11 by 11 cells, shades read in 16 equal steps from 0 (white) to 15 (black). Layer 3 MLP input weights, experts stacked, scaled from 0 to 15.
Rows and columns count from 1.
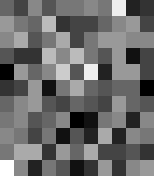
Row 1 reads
9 11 7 10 8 8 7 8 1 13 12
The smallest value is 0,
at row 11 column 1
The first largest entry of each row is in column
10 5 6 10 1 11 5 6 5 4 6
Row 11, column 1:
0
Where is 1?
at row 1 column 9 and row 5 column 7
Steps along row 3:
down up down down up down down same up same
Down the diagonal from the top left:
9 8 10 4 3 5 10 8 13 10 6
